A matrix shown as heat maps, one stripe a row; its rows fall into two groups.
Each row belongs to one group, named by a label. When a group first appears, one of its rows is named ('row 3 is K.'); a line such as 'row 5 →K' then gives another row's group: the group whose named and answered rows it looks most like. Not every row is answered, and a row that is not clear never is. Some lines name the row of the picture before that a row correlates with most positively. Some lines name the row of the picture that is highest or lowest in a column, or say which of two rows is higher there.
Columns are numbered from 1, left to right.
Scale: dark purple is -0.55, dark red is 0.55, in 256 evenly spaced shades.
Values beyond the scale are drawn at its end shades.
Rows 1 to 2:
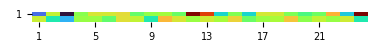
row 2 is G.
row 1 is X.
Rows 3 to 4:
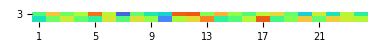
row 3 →X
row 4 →X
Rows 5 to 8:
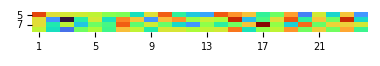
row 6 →G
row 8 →G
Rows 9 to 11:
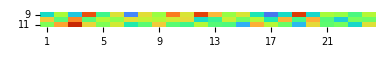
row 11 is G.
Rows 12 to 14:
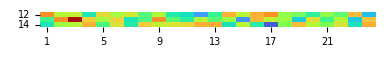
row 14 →X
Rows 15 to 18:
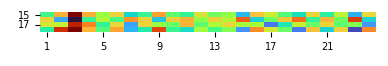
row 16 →G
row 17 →X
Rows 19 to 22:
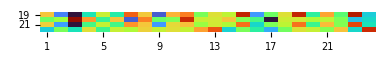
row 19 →G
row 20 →X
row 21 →G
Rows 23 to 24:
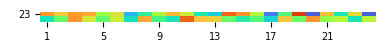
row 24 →X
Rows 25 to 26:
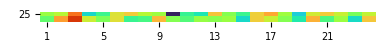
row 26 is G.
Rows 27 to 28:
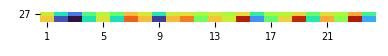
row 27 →G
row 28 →G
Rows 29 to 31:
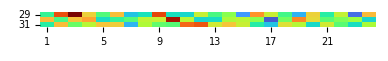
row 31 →X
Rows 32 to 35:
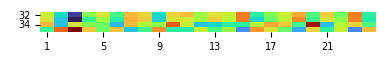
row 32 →G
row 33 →G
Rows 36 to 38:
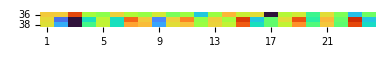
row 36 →X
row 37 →G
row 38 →G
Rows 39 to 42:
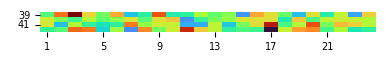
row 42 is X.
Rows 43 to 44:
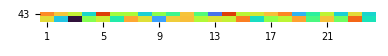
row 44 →G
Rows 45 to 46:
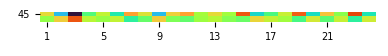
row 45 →G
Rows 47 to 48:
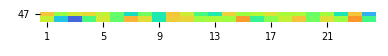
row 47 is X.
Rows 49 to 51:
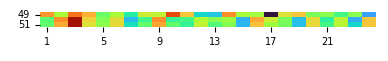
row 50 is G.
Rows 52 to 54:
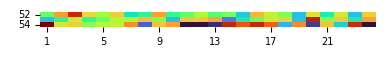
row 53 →X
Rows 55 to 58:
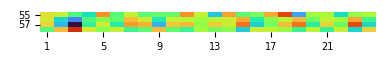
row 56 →G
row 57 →G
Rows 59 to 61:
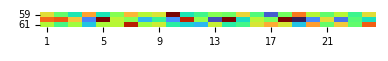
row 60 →X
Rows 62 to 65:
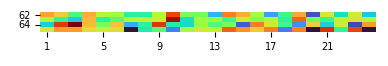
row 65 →X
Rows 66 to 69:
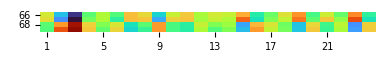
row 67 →G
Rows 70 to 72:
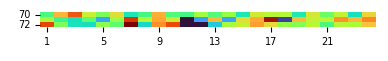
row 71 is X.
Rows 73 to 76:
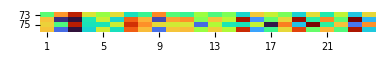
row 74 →G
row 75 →X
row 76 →G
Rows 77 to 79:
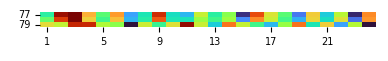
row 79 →X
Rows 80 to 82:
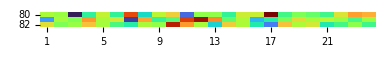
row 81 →X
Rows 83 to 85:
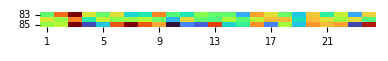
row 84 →X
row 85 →X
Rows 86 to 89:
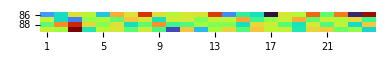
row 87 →G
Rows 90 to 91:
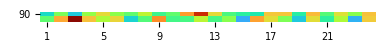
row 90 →X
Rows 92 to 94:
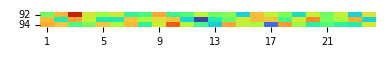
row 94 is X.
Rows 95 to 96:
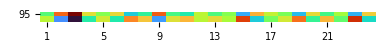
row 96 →G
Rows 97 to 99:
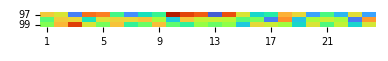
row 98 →X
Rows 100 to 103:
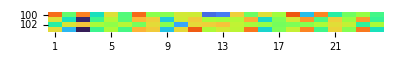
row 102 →X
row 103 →G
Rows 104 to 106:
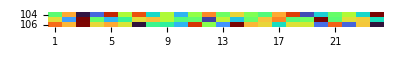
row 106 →X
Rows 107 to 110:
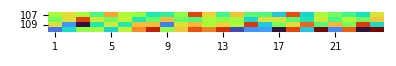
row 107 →X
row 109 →G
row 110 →X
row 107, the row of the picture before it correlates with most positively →104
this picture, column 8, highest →110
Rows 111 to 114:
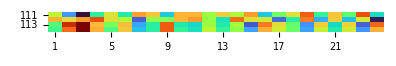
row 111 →G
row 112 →X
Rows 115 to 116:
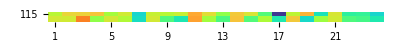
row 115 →X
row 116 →X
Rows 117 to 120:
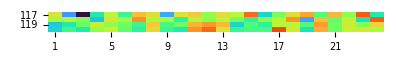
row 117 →G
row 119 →X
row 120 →X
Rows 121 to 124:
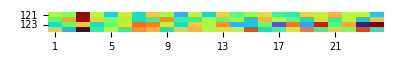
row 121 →X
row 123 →X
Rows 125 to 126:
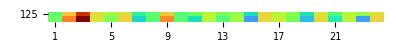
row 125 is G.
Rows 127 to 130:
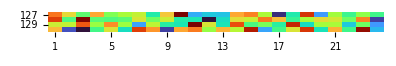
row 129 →X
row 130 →G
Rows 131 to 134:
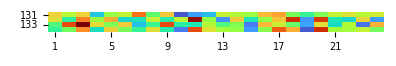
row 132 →X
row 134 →X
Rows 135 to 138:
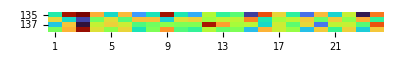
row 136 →G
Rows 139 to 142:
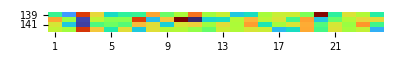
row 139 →X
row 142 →X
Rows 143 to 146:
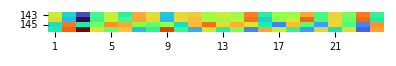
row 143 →G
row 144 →G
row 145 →X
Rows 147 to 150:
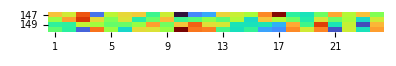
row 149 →X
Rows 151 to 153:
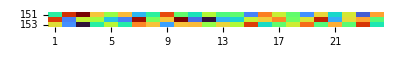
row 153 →G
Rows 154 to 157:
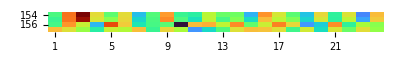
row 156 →X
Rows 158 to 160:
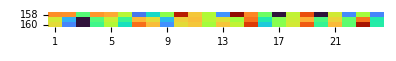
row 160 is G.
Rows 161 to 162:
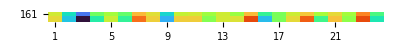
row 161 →G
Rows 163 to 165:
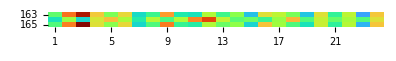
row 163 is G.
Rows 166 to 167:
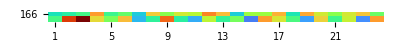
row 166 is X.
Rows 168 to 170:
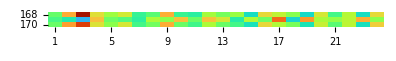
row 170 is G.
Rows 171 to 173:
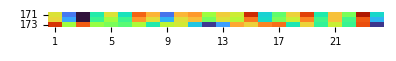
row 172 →G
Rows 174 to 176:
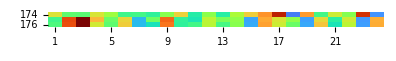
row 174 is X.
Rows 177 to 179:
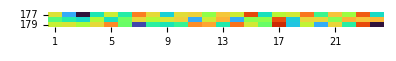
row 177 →G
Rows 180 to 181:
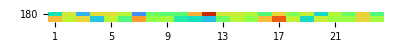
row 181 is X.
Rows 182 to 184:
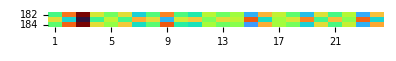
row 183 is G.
